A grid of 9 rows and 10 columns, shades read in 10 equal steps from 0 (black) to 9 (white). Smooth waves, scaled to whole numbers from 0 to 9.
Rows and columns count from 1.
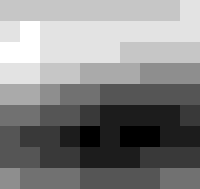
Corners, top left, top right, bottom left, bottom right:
7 8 5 4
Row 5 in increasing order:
3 3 3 3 3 4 4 5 6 6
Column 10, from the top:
8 8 7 5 3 2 1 2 4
